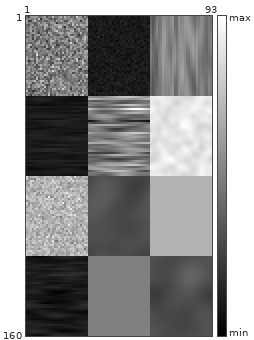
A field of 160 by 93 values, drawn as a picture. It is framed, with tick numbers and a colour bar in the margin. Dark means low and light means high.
It is made of 4 by 3 panels. Panel 1,1: middling, fine-grained, strong in contrast. Panel 1,2: very low, fine-grained, faint in contrast. Panel 1,3: middling, streaked downward. Panel 2,1: very low, streaked across, faint in contrast. Panel 2,2: middling, streaked across, strong in contrast. Panel 2,3: very high, blotchy, faint in contrast. Panel 3,1: high, fine-grained. Panel 3,2: low, smooth, faint in contrast. Panel 3,3: high, flat. Panel 4,1: very low, streaked across, faint in contrast. Panel 4,2: middling, flat. Panel 4,3: low, smooth, faint in contrast.
